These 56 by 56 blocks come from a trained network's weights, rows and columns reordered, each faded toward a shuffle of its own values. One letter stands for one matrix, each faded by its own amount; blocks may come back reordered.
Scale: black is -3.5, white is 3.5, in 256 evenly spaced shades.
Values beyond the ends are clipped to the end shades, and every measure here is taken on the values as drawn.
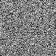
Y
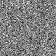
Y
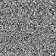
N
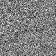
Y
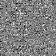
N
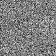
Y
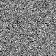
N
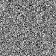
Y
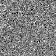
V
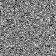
V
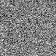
Y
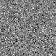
V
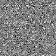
N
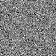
V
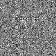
N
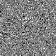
V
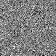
Y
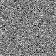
N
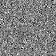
V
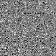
N
